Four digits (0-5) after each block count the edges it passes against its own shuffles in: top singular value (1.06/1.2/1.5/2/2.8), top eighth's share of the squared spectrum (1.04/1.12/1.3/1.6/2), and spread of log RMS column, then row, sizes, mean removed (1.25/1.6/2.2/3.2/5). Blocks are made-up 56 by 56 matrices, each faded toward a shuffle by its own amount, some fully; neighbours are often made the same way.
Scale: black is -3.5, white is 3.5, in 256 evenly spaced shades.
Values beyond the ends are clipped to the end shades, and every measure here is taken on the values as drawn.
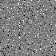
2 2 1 0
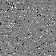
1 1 0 0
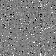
2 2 1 1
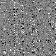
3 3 2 2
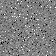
0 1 0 0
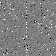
2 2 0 0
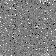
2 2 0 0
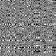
4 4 2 3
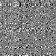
3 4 2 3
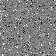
0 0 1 0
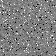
0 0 0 0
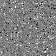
1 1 1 0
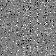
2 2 2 0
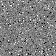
0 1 0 0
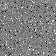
0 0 0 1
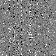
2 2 2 0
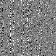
2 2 3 0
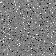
0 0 0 0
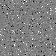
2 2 0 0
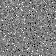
0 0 0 0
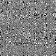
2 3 3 2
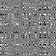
4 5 2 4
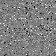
3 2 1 1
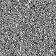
2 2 0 0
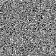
3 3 1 1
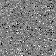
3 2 0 1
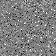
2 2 0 0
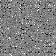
3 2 0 0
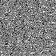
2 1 0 0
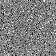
2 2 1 0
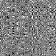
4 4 2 2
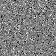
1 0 0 0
